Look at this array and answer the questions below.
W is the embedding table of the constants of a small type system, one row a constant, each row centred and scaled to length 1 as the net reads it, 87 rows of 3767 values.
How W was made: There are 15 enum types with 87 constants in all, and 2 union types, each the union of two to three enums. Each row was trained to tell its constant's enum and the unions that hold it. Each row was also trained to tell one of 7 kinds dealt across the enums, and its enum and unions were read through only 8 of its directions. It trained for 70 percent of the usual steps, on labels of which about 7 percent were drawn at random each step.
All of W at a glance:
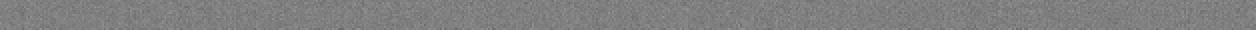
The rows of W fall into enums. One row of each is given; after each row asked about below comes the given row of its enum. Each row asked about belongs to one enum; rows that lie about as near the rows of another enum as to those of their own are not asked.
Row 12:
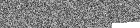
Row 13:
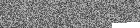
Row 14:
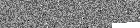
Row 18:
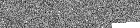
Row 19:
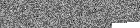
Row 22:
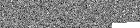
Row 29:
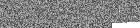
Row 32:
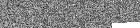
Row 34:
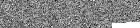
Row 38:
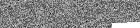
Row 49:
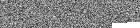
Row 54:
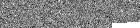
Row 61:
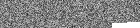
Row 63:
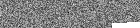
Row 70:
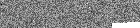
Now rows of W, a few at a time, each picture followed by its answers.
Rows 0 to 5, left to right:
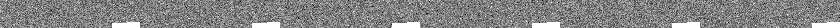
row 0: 32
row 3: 14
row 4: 18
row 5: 18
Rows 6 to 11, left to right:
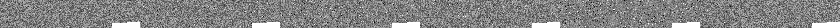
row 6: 19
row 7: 14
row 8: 12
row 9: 12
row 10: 22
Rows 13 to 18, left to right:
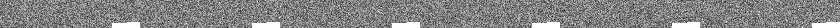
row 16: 38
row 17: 19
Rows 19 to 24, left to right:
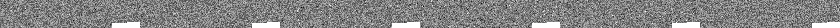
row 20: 63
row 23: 49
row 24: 29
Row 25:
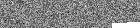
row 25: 18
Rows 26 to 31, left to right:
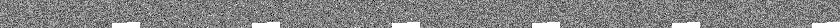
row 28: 54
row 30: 19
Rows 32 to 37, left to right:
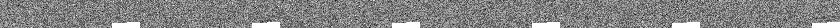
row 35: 49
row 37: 19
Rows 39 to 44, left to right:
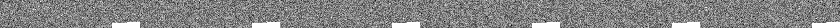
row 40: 54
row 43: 61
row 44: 14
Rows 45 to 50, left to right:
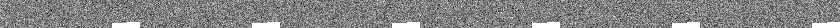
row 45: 32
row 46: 70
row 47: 63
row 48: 54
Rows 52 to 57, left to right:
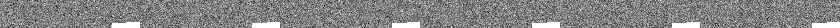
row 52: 22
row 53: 70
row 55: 18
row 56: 29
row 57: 54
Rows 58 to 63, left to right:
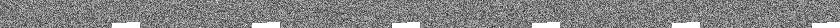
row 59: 61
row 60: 29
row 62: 70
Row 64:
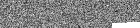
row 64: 38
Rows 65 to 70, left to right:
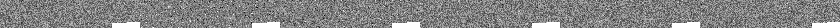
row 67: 29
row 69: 29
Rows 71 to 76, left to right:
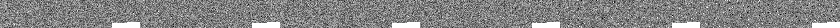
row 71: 32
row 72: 14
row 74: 14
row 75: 54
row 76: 54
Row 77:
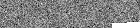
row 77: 63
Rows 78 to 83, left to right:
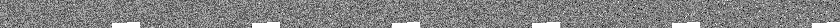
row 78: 49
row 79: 63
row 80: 19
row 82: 14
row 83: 32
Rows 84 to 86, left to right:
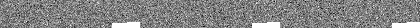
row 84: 61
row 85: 18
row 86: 32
